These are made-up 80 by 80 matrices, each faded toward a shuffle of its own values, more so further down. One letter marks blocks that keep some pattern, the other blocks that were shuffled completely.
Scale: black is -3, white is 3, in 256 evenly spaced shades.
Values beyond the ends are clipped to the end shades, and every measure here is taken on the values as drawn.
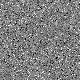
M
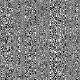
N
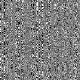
N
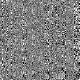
N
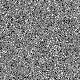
M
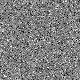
M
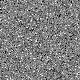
M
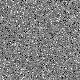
M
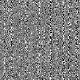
N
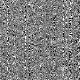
N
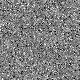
M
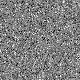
M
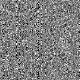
N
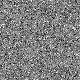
M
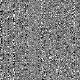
N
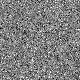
M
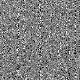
N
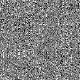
N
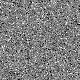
M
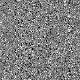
N
